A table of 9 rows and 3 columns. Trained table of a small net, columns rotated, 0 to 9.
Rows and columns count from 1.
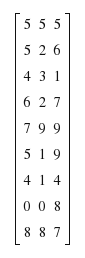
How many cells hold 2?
2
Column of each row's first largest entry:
1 3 1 3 2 3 1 3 1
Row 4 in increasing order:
2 6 7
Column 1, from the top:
5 5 4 6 7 5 4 0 8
